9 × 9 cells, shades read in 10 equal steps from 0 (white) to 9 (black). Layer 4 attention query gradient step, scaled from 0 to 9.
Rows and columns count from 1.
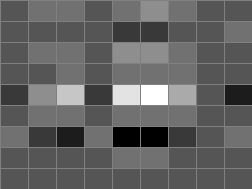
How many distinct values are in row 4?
2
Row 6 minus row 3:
0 0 0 0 1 1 0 0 0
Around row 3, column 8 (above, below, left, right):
6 6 5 6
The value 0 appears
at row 5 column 6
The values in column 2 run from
4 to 7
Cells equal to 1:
1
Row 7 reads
5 7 8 5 9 9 7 6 5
